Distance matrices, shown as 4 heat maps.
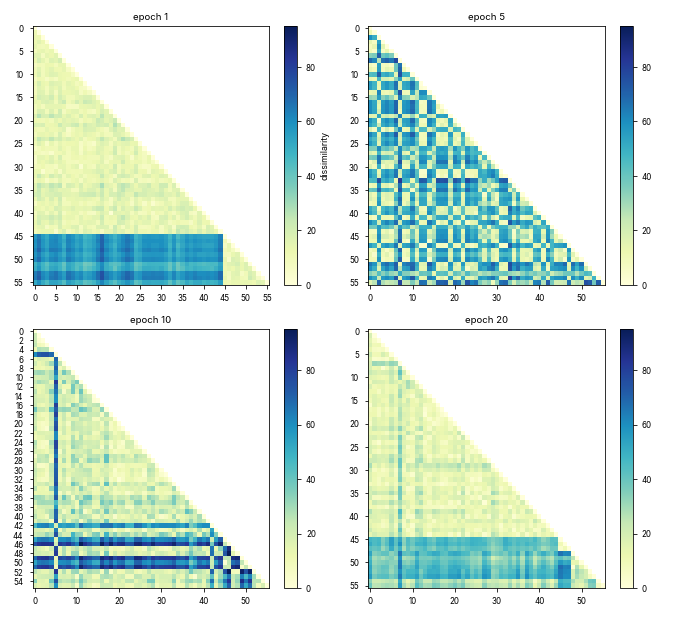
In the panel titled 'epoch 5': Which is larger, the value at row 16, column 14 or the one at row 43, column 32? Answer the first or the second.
the first
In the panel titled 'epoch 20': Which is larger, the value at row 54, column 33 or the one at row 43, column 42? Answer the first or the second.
the first
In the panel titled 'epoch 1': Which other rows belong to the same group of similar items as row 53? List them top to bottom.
45, 46, 47, 48, 49, 50, 51, 52, 54, 55
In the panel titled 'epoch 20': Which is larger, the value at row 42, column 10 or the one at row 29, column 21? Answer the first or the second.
the second
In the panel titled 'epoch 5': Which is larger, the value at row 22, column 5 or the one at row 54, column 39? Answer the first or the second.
the second
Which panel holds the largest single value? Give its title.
epoch 10
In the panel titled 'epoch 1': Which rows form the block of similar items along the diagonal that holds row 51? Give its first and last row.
45 to 55
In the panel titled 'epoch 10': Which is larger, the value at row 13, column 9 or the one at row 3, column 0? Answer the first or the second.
the first
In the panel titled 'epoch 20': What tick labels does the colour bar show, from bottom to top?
0, 20, 40, 60, 80
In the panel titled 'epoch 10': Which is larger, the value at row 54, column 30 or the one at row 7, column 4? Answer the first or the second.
the second
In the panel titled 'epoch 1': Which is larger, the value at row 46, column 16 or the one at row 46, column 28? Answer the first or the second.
the first
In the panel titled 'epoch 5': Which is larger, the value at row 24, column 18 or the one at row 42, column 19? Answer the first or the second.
the second
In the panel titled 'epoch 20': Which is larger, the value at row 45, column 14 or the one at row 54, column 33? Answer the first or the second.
the first
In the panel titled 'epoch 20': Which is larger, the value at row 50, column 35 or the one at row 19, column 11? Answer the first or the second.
the first
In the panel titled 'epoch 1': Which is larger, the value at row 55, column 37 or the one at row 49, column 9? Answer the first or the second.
the second
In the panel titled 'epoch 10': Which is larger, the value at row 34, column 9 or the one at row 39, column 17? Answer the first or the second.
the second
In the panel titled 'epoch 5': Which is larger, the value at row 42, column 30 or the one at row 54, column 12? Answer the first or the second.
the first
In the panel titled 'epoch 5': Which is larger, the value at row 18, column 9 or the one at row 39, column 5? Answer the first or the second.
the first
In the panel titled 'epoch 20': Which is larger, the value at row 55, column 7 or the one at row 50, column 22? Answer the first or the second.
the first
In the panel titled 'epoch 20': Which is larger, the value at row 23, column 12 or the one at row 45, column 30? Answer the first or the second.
the second
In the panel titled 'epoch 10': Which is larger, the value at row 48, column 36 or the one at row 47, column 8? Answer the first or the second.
the first
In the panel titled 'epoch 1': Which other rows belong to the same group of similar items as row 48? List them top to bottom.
45, 46, 47, 49, 50, 51, 52, 53, 54, 55
